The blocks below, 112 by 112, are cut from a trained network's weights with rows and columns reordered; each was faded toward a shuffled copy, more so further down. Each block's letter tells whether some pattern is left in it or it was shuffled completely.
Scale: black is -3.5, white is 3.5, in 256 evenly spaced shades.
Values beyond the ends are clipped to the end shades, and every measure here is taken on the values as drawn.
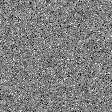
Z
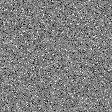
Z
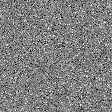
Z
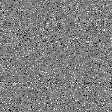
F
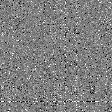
F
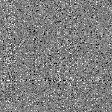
F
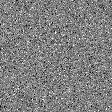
Z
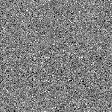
F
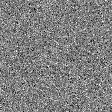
Z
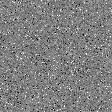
Z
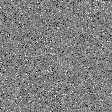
Z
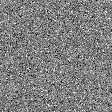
Z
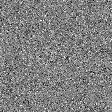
Z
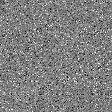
F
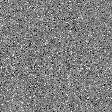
F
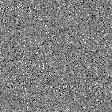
F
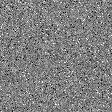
Z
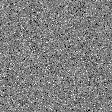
Z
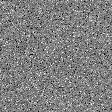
Z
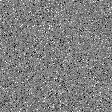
Z
